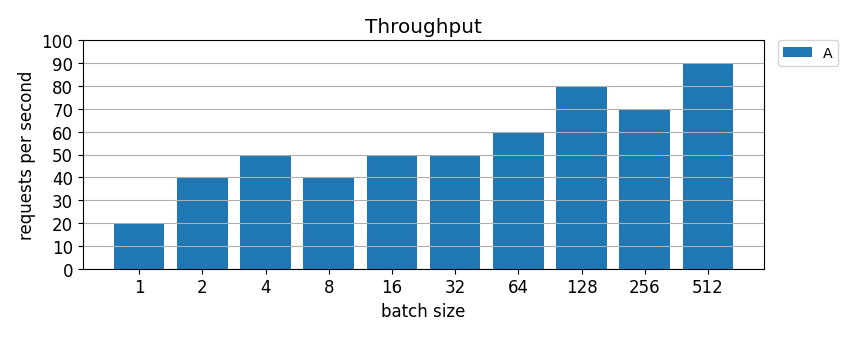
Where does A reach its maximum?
512
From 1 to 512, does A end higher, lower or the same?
higher
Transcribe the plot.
Title: Throughput
x-axis: batch size, ticks 1 2 4 8 16 32 64 128 256 512
y-axis: requests per second, ticks 0 10 20 30 40 50 60 70 80 90 100
Legend: A
Values:
A: 20 40 50 40 50 50 60 80 70 90
